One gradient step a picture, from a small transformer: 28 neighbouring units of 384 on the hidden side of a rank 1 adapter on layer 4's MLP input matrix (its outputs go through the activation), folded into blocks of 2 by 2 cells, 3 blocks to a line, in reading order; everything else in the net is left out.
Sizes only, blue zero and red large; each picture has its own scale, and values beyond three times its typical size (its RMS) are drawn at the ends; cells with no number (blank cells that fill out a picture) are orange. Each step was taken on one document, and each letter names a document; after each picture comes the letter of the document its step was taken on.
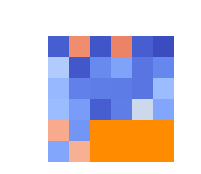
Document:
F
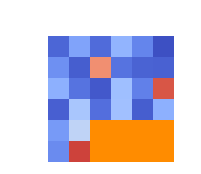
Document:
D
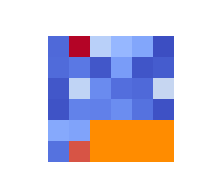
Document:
F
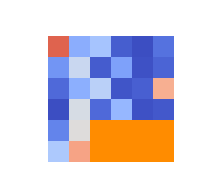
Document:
D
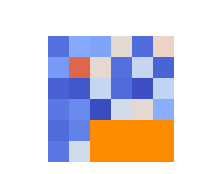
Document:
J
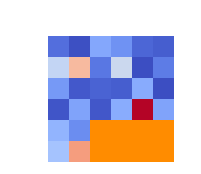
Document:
F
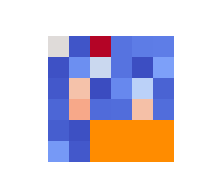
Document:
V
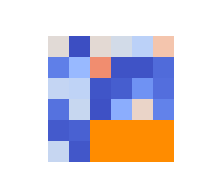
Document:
V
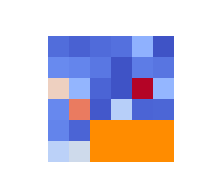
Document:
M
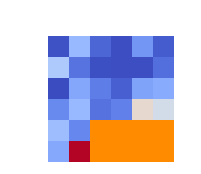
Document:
F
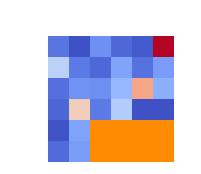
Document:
M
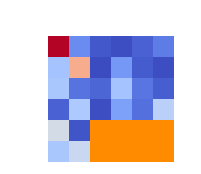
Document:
D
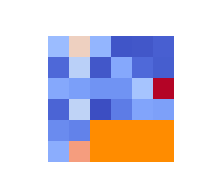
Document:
D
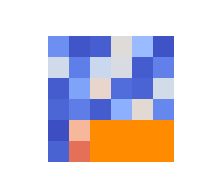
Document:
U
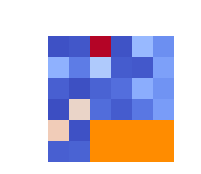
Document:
M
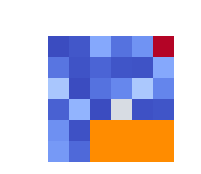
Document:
M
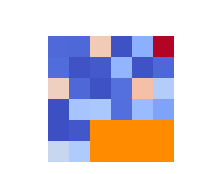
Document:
M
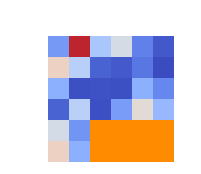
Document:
J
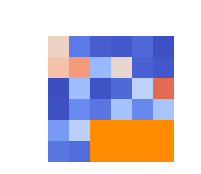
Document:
D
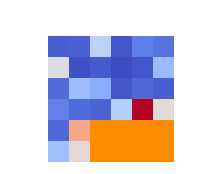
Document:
F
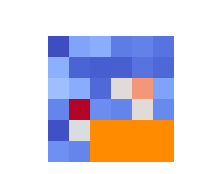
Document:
J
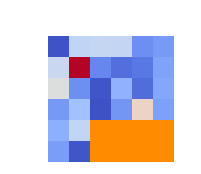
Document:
J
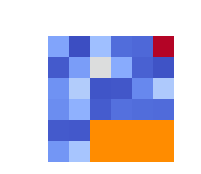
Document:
V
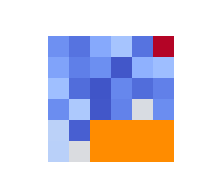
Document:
J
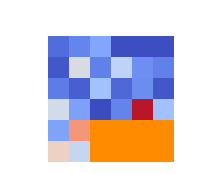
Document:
F
